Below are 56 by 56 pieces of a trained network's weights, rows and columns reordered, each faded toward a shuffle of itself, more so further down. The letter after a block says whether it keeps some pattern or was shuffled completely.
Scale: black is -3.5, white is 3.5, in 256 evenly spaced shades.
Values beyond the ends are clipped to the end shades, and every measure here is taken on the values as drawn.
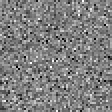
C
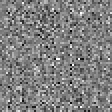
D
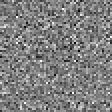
D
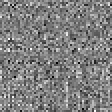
D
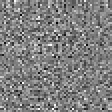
D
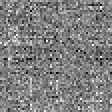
D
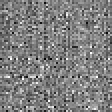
D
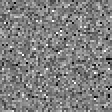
C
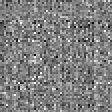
D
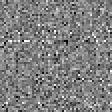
D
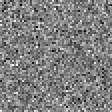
C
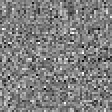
D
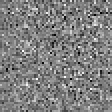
D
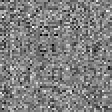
D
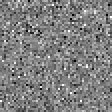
C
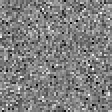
C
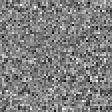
D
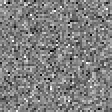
C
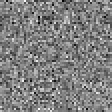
D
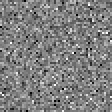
C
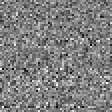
D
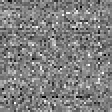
D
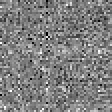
D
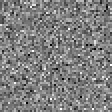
C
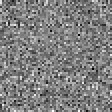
D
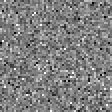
C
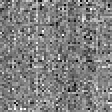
D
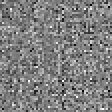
D
